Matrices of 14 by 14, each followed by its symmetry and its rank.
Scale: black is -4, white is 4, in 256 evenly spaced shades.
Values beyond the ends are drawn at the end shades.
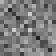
symmetric, full rank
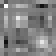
symmetric, rank two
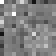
symmetric, rank three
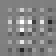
symmetric, rank one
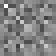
symmetric, rank three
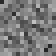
symmetric, full rank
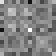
symmetric, rank three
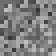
symmetric, full rank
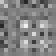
symmetric, rank two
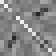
symmetric, full rank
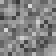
symmetric, full rank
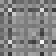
symmetric, rank two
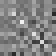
symmetric, rank three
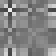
symmetric, rank two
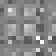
symmetric, rank three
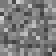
symmetric, full rank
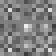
symmetric, rank two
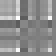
symmetric, rank one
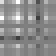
symmetric, rank one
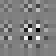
symmetric, rank one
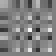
symmetric, rank one
